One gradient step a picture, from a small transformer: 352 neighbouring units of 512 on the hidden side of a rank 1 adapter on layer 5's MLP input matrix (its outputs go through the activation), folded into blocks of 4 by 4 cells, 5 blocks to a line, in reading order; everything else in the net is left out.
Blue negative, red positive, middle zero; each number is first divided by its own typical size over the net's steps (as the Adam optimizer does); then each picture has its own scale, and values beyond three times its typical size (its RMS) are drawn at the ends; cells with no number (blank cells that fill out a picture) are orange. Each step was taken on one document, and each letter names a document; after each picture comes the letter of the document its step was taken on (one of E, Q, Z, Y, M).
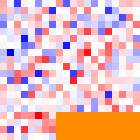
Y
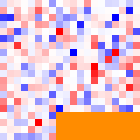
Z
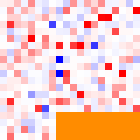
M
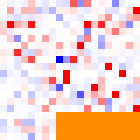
M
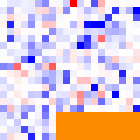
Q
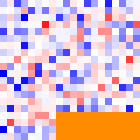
Y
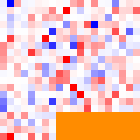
Q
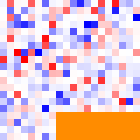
Q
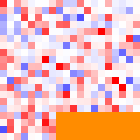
Y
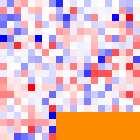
Z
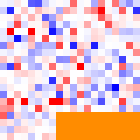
Q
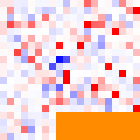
M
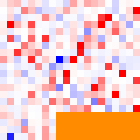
M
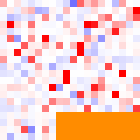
M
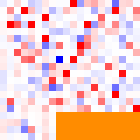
M
